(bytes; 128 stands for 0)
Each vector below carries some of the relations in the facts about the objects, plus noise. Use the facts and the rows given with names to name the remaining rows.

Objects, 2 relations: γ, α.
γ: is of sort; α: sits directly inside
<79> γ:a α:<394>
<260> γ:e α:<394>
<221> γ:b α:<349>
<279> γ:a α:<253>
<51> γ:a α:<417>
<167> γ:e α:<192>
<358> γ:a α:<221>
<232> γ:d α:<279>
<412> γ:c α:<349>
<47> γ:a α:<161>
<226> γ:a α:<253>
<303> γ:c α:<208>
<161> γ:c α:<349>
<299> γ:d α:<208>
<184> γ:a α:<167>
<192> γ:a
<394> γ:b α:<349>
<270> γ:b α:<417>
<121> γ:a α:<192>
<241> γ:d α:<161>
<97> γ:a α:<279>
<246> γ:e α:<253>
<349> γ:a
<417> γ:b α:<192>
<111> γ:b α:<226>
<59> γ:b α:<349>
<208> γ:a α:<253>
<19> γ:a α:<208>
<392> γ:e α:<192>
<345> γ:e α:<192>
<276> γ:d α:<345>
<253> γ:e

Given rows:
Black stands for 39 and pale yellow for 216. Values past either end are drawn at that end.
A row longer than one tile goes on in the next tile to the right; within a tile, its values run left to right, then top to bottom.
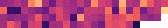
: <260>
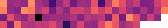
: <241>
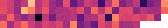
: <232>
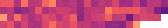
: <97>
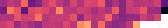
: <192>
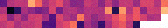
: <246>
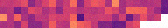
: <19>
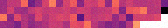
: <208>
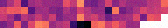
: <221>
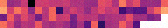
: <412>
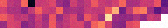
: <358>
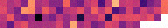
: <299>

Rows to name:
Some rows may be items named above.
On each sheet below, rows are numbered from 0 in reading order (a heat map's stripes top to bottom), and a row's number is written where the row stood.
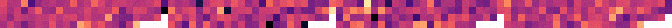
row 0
<349>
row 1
<303>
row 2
<276>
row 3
<47>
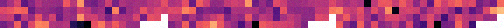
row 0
<221>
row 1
<59>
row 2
<303>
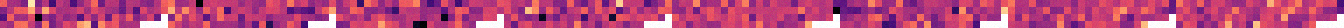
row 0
<276>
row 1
<412>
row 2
<111>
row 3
<299>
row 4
<226>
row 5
<392>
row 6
<47>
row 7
<79>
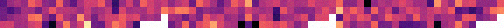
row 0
<345>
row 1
<394>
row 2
<161>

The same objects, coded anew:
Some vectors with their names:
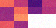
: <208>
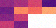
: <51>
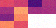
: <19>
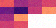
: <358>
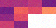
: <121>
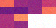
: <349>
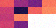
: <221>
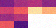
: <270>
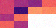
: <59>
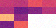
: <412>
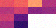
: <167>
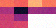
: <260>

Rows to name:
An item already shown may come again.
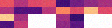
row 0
<161>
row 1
<276>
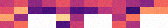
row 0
<303>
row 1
<161>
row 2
<59>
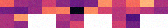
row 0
<349>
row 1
<241>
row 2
<392>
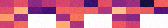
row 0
<303>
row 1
<111>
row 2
<299>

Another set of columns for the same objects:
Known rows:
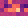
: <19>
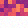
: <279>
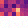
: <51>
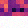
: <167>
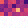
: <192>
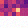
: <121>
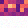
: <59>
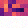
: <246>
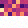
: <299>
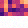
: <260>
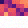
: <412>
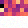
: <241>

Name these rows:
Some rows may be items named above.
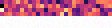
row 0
<241>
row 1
<111>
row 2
<303>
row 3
<161>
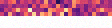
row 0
<349>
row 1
<232>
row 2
<303>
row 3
<349>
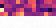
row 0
<276>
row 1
<392>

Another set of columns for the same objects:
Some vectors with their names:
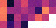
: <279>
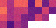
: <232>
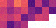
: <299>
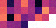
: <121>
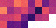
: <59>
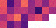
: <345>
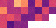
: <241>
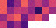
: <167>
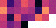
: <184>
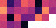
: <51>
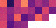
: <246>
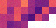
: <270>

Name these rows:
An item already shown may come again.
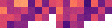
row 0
<241>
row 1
<232>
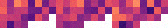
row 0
<232>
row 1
<276>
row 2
<161>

